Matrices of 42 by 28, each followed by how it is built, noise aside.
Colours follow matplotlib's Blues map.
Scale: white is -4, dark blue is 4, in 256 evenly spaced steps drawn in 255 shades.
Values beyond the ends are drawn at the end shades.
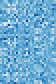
low rank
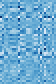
low rank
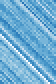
Toeplitz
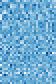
low rank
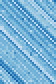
Toeplitz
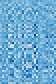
low rank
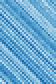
Toeplitz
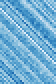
Toeplitz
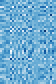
low rank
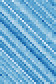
Toeplitz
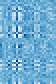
low rank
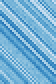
Toeplitz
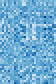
low rank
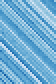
Toeplitz
